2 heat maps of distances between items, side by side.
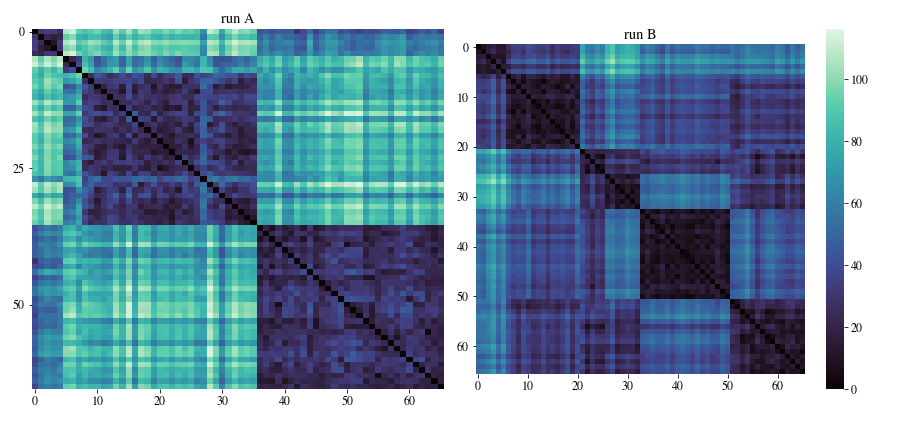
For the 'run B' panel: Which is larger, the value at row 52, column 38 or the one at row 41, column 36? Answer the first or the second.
the first
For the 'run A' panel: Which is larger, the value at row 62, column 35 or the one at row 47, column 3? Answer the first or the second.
the first
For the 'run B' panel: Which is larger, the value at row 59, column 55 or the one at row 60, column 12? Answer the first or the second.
the second
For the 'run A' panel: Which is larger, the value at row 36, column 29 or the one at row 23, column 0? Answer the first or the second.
the second
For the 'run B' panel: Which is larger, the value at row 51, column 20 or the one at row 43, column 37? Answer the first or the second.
the first
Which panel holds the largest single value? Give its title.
run A
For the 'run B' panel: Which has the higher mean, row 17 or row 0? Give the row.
0
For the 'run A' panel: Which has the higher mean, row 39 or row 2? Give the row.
2
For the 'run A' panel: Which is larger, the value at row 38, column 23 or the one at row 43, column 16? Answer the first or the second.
the first
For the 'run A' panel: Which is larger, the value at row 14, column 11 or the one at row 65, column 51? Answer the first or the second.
the second
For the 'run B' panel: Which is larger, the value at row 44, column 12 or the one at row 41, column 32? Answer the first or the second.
the second
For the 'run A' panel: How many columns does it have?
66
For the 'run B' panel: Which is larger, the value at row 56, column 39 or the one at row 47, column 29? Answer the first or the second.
the second
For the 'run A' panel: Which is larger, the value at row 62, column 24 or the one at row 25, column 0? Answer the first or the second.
the second
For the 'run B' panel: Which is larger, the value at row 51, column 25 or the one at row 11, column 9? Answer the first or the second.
the first
